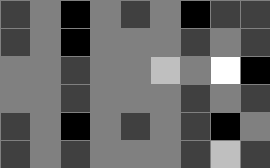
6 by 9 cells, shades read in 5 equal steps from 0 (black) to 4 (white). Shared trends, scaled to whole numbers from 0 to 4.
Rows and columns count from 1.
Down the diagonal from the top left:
1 2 1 2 1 2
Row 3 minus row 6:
1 0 0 0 0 1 1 1 -1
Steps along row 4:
same down up same same down up down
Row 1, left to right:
1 2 0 2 1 2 0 1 1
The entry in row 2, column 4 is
2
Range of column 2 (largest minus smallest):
0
